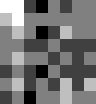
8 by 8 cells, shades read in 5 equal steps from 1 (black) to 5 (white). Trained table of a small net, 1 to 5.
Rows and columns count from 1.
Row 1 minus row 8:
3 2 1 -2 0 -2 0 0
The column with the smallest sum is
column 4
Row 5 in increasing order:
2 2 3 3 3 3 3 4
